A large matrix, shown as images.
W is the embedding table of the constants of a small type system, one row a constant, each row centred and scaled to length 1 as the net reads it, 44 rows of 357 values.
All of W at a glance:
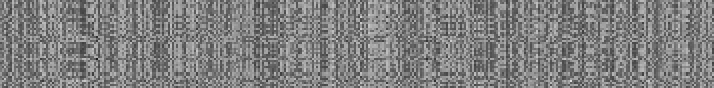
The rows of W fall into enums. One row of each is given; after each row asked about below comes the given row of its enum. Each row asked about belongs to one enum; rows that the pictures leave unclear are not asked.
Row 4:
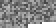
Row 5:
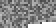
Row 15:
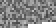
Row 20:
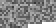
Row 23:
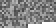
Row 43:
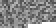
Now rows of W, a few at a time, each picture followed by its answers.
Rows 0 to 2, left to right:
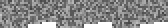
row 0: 5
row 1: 23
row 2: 15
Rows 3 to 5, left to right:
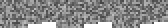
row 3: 15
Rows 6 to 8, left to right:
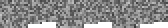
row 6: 5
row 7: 23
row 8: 43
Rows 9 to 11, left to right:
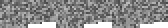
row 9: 4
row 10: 5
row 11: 43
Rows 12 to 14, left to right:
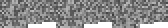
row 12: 23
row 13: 23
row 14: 43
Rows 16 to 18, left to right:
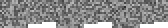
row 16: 23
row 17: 43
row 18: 20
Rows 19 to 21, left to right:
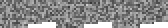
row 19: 15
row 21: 4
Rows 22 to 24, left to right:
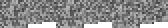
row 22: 23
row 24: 4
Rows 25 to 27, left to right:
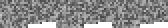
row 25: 5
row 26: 4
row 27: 15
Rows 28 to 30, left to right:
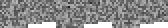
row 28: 23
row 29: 20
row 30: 15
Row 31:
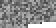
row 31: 4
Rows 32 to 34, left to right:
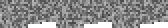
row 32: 5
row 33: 15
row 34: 5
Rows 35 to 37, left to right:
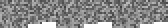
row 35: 5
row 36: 43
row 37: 43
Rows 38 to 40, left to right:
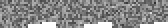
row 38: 5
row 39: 15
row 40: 20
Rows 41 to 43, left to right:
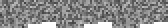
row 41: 43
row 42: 15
